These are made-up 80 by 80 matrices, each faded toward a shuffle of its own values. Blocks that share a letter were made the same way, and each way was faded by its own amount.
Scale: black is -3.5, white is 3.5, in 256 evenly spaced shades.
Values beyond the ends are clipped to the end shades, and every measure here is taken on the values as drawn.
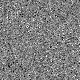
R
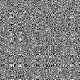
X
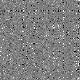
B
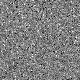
R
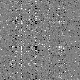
B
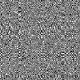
X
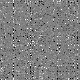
B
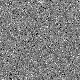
R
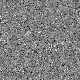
R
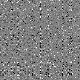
B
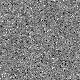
R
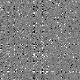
B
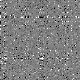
B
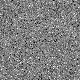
R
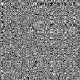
X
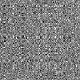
X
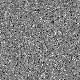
R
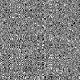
X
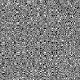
X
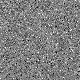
R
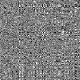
X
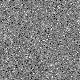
R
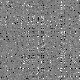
B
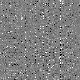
B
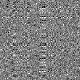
X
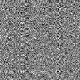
X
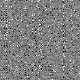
B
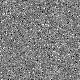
R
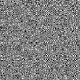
X
